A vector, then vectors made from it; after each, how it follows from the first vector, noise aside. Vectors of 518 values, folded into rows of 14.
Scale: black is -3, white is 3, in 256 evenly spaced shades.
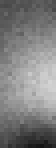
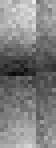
wrapped around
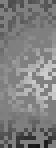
partly zeroed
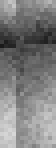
wrapped around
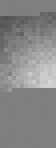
partly zeroed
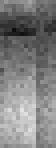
wrapped around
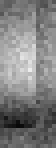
wrapped around
